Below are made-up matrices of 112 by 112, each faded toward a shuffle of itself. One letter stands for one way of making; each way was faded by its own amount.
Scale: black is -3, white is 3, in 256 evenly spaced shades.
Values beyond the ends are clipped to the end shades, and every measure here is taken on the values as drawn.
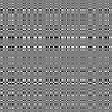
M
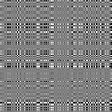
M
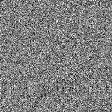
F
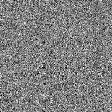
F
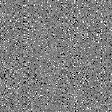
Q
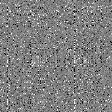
Q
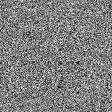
F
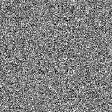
F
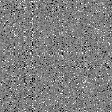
Q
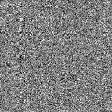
F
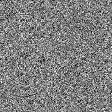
F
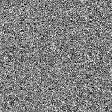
F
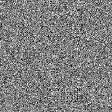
F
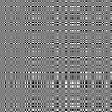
M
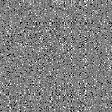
Q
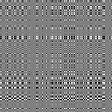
M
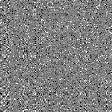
Q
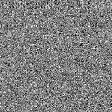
F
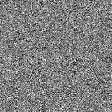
F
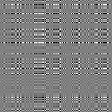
M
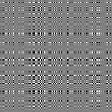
M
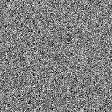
F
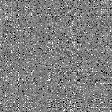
Q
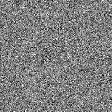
F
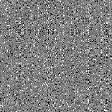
Q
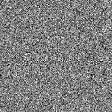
F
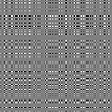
M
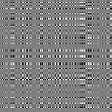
M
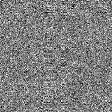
F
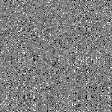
Q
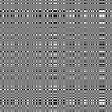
M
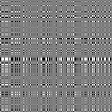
M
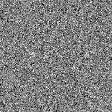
F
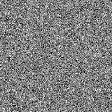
F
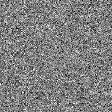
F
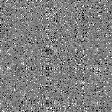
Q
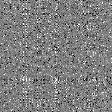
Q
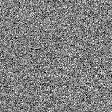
F
